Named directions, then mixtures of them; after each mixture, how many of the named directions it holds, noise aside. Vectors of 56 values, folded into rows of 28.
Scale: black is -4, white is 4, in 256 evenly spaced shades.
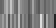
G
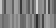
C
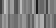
two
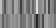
one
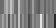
one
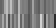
one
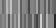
two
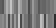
one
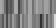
one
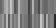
one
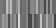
two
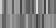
one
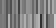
two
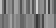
one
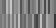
two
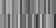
two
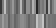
two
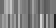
one
